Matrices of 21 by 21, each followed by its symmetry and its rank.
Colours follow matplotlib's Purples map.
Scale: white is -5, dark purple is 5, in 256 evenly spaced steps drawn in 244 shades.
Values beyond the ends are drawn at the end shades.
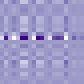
neither, rank one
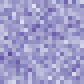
neither, full rank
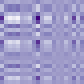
neither, rank one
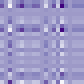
neither, rank one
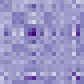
symmetric, rank three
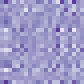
neither, rank three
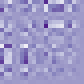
antisymmetric, rank two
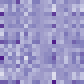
neither, rank three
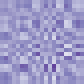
antisymmetric, rank two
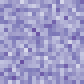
neither, full rank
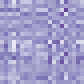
neither, rank three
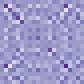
symmetric, rank three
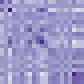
symmetric, rank three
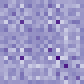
symmetric, rank three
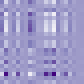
neither, rank one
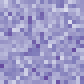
neither, full rank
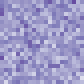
neither, full rank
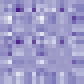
antisymmetric, rank two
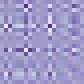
antisymmetric, rank two
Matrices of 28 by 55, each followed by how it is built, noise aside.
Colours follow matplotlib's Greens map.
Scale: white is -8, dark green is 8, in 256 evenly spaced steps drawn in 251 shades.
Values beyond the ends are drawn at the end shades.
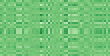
low rank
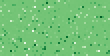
sparse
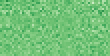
low rank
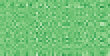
low rank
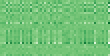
low rank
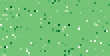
sparse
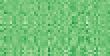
low rank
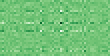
low rank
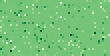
sparse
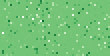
sparse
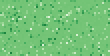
sparse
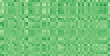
low rank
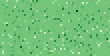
sparse
